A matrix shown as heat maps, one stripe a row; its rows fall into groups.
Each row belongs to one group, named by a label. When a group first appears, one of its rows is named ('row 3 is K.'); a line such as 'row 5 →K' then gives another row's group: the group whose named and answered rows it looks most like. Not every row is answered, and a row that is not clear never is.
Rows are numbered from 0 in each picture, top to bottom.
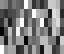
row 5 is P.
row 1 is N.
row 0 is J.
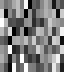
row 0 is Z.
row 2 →J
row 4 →N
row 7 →N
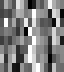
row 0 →Z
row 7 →N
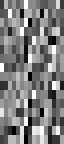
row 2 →Z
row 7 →J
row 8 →Z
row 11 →Z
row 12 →P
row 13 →Z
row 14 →N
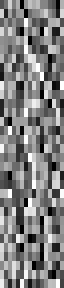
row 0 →P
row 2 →J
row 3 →P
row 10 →P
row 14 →P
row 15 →J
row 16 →P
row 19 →N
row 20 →N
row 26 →Z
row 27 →P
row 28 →P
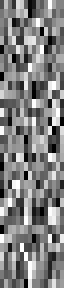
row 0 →Z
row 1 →Z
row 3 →P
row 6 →N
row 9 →J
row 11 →N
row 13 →N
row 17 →Z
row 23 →J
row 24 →J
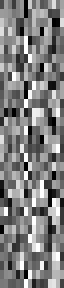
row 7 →P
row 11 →J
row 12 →N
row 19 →Z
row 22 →N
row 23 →J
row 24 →N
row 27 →N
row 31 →J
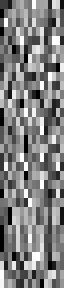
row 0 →N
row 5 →N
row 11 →P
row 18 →J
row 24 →N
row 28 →N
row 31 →P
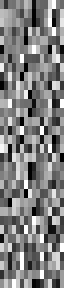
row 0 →J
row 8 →P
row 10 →Z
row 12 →Z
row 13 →P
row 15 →P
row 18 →Z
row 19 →Z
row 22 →N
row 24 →N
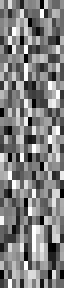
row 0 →P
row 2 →Z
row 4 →P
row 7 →J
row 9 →Z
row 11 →J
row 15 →Z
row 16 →N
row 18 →P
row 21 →N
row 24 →P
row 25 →N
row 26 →N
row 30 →N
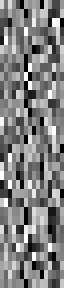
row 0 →P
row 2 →N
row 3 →J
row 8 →Z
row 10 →Z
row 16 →N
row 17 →P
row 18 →P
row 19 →P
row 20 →P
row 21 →N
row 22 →J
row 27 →Z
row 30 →P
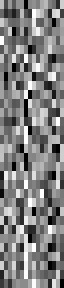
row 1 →N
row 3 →N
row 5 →Z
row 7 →N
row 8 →J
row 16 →P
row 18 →N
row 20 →J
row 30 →J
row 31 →N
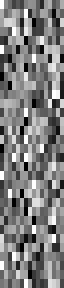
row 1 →Z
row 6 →N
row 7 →Z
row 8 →J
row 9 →N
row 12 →J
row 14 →P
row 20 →N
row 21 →P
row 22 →N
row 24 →J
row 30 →Z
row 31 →J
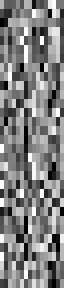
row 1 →N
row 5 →J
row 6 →J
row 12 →N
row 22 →P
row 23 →N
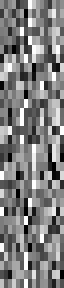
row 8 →J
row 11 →J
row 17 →N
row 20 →N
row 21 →P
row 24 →Z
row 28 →J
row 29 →Z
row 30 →N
